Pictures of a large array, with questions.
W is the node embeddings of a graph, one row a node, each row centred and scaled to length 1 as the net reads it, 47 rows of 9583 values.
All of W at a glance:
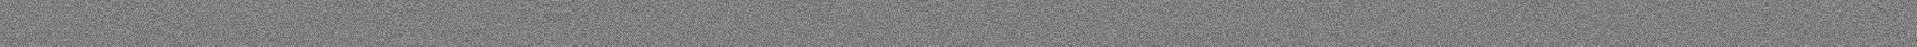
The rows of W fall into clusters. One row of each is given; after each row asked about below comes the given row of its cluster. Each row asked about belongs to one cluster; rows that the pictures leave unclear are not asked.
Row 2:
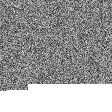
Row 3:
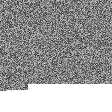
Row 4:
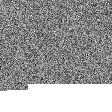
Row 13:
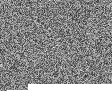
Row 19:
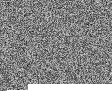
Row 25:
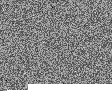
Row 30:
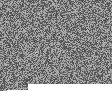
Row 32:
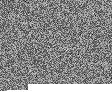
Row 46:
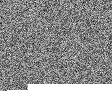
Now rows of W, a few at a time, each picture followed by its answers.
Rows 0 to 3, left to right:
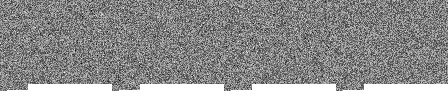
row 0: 46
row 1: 19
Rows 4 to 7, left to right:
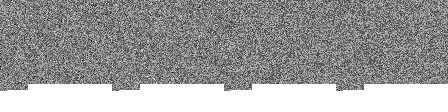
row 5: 4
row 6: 2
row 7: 32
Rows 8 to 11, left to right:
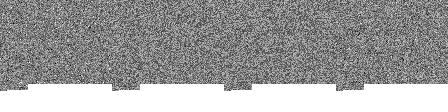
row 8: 19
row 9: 25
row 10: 46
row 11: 46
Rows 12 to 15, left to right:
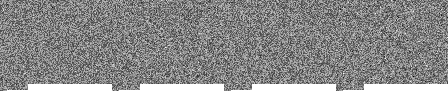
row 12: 25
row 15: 30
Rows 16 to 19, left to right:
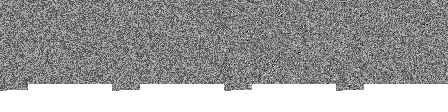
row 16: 30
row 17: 4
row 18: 13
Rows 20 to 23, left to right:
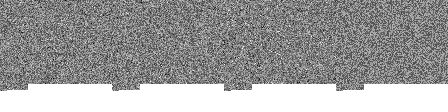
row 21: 13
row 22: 4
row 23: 3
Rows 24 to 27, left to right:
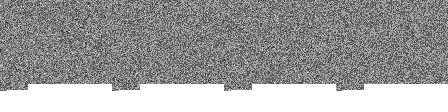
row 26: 2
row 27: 3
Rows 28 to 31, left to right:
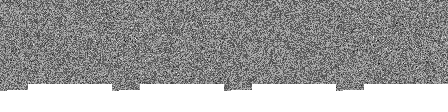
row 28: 4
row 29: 46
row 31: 2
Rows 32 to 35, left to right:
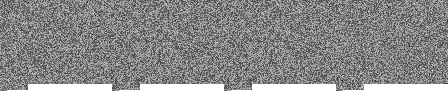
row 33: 30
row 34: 30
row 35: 25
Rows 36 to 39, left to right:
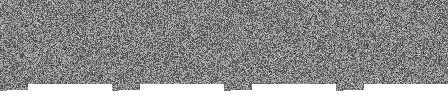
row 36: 30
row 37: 3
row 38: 32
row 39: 4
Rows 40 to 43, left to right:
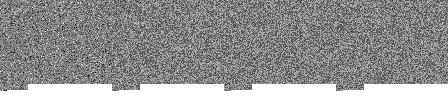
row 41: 32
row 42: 3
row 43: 2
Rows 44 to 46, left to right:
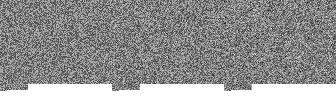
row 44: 3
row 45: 46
